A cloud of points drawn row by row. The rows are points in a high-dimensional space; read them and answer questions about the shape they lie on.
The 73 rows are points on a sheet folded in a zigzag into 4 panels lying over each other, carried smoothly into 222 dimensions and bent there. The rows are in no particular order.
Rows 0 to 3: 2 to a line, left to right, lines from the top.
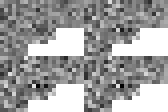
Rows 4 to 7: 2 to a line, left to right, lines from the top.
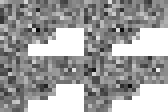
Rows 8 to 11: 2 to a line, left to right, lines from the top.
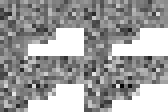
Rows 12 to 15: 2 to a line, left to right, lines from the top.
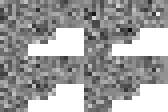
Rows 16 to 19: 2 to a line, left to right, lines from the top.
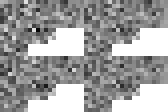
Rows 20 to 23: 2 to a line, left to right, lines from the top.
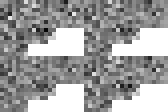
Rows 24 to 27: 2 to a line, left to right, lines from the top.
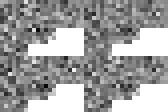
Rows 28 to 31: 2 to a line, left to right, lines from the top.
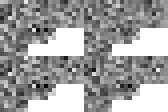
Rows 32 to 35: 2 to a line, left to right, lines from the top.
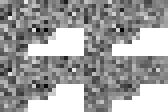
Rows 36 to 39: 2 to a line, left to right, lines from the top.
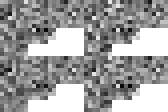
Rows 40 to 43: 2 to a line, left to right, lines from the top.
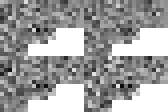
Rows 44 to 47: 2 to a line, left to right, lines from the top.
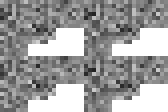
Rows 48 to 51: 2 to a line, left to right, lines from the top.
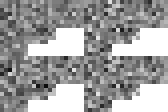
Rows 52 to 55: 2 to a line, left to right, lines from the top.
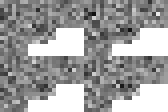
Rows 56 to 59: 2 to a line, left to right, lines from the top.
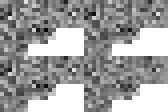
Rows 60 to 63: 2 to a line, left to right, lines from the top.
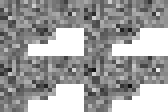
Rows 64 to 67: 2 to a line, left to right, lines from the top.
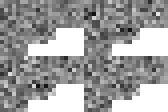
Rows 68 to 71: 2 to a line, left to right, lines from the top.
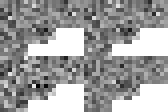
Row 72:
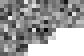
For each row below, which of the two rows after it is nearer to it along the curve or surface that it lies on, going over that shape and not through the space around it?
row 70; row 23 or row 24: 23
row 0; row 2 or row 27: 27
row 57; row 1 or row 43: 43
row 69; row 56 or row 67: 56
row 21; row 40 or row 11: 40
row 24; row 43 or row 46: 46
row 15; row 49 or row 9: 49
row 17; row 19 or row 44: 19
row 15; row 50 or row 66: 66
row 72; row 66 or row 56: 56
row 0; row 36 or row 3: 3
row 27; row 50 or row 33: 33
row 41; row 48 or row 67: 48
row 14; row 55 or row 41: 55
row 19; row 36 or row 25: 25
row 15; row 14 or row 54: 14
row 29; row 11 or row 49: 49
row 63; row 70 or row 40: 70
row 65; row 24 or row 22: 22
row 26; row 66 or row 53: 53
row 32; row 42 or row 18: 42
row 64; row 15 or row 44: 15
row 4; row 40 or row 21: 40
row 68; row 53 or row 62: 62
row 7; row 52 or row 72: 72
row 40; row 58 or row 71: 71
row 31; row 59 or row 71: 59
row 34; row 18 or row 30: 30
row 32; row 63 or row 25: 63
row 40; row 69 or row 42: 69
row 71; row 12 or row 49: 12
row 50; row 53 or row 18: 53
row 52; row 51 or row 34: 51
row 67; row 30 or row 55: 55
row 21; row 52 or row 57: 52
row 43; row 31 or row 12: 31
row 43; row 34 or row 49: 34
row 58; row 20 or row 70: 20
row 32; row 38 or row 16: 38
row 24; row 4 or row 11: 4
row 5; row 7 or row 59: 59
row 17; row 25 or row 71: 71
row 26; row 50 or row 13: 13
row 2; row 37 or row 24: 37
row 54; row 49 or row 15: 49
